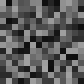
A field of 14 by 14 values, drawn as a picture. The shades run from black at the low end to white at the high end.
The histogram is flat. Neither half mirrors the other. No overall slope runs across the table.
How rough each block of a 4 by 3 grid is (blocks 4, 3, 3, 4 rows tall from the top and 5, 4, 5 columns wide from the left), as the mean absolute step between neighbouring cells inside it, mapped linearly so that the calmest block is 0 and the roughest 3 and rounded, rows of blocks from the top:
111
210
213
232
